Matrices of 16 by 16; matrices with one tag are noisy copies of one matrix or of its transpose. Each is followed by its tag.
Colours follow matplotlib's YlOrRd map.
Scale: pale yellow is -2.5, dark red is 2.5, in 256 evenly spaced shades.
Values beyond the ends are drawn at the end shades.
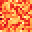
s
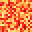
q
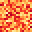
q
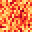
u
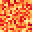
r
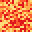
u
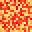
r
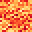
u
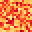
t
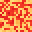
t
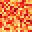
t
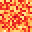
r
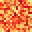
r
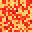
q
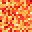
q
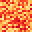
u
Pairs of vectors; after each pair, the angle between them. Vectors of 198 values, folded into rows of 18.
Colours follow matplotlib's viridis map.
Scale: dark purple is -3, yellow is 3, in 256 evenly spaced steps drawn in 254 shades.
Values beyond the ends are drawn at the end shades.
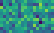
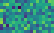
orthogonal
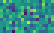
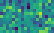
partly opposed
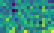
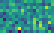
partly opposed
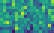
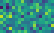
orthogonal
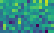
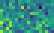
partly opposed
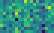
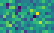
partly opposed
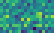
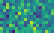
partly opposed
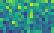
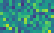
orthogonal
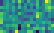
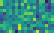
nearly opposite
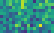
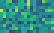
orthogonal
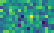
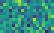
partly opposed
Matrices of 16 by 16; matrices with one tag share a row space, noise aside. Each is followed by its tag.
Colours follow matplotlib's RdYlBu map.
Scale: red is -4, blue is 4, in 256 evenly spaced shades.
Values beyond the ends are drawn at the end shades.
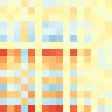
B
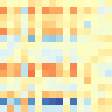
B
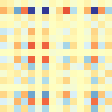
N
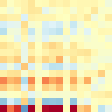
B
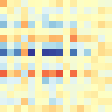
B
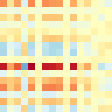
B
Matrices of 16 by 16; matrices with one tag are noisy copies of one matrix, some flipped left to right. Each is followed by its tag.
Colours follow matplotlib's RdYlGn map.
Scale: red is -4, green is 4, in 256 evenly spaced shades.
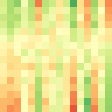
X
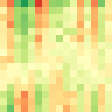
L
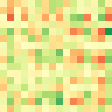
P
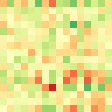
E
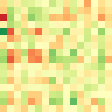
P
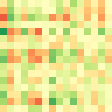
P
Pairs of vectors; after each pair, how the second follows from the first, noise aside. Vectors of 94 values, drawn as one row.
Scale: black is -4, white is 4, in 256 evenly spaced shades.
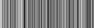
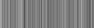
shrunk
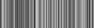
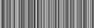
sign-scrambled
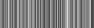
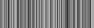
negated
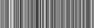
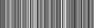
shuffled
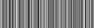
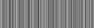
shrunk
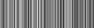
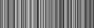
sign-scrambled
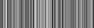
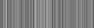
shrunk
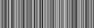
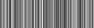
negated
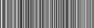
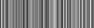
shuffled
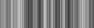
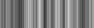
negated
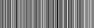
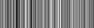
shuffled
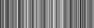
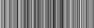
negated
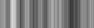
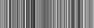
shuffled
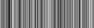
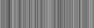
shrunk
